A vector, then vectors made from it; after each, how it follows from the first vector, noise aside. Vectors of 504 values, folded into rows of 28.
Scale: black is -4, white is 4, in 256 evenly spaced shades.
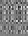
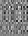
negated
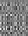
reversed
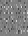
partly zeroed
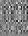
negated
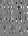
partly zeroed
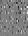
partly zeroed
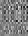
negated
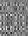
reversed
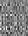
reversed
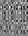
negated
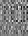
negated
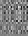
negated
